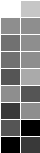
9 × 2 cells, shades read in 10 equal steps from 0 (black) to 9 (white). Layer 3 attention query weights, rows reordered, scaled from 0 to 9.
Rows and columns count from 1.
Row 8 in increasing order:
0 3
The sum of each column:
35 38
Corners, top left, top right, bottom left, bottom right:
9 7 0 2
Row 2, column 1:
5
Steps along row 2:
same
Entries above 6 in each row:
2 0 0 0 0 0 0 0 0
